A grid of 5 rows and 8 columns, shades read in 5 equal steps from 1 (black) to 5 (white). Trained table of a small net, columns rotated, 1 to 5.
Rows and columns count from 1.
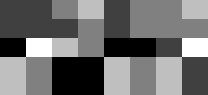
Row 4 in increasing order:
1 1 2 3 3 4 4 4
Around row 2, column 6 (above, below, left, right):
3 1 2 3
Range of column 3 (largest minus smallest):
3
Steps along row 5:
down down same up down up down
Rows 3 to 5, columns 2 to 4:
5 4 3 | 3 1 1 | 3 1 1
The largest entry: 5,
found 2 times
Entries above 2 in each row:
5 4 4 5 5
